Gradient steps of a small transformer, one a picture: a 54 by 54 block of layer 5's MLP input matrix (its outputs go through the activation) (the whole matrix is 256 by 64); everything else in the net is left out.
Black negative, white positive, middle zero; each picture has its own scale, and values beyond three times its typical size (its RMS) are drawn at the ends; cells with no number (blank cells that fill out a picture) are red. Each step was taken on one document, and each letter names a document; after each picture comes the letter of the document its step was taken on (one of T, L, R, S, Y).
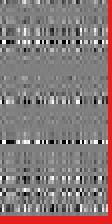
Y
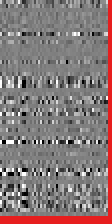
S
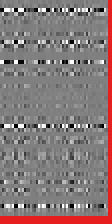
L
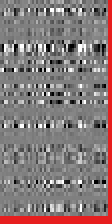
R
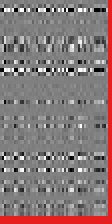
R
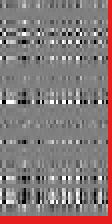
Y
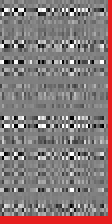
L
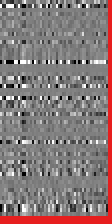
S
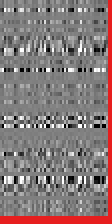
R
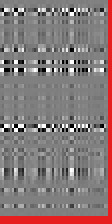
L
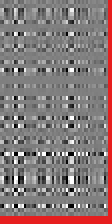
L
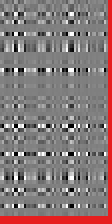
L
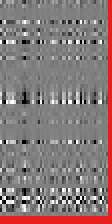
Y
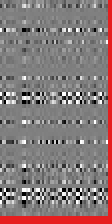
Y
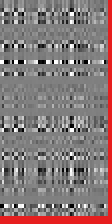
L
